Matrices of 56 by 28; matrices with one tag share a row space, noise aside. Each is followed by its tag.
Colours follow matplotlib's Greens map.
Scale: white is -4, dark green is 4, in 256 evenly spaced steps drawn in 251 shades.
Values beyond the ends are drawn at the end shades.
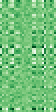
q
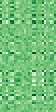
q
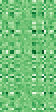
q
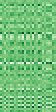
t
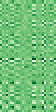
q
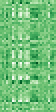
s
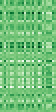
t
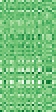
t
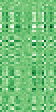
q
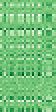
t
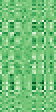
q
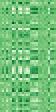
s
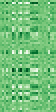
s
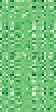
q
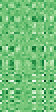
q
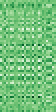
t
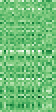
t
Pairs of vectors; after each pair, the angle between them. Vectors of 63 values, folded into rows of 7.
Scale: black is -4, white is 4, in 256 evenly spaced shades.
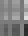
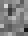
partly aligned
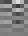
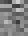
nearly parallel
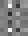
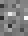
orthogonal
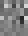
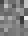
nearly parallel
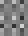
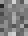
partly aligned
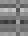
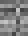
nearly opposite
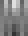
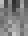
nearly opposite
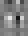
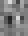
nearly opposite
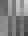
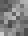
partly aligned
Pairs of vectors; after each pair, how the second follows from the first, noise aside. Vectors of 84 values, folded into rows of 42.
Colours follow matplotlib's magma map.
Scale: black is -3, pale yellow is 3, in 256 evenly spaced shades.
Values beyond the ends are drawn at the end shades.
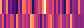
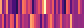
copied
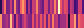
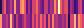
copied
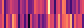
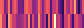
shuffled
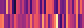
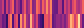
shuffled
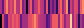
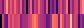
copied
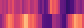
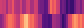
copied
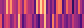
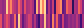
copied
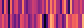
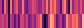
copied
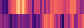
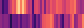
copied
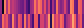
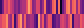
shuffled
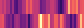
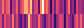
shuffled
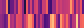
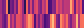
copied
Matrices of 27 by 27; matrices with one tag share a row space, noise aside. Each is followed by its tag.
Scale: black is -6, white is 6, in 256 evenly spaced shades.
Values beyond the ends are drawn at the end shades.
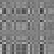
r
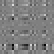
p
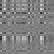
r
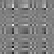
p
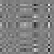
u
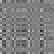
r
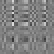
p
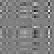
u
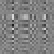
p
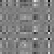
u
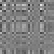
r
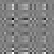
p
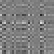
r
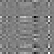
u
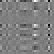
u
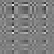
p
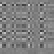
r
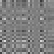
r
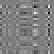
u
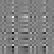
p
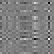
u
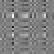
p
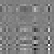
u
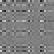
r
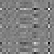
u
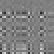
r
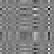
u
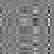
u
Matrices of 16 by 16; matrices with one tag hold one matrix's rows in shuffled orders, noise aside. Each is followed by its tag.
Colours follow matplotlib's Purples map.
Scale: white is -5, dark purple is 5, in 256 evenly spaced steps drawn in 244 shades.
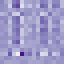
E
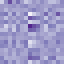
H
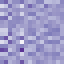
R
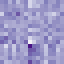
H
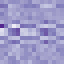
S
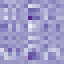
H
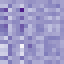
R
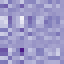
R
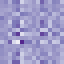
E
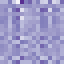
E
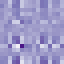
E
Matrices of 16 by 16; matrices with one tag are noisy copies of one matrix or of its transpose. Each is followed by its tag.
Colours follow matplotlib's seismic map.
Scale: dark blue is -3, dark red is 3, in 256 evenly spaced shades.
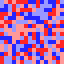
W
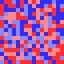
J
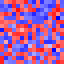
W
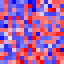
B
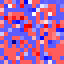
J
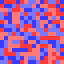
J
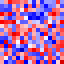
W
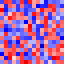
J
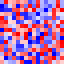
W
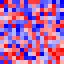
J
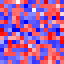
J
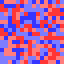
J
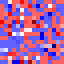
W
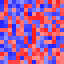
B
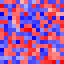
J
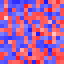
B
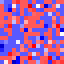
W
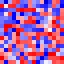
B
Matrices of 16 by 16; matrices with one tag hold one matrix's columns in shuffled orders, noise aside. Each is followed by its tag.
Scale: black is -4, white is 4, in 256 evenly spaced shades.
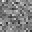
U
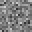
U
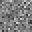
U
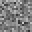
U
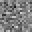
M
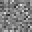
M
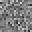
U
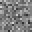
U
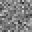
U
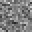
U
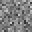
U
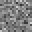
U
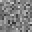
U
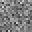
U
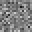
M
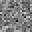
M
